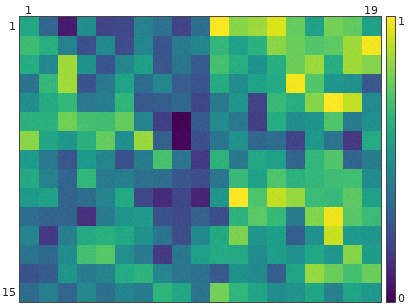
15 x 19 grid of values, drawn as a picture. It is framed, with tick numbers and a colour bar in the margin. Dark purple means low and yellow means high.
The halves do not mirror each other. The top right is the ninth with the highest average. The histogram is bell-shaped. No single row or column stands out from its neighbours. The centre is the ninth with the lowest average.
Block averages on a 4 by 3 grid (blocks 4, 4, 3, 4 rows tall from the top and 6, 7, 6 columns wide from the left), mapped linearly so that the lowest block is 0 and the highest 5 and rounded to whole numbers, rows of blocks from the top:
125 | 302 | 115 | 123
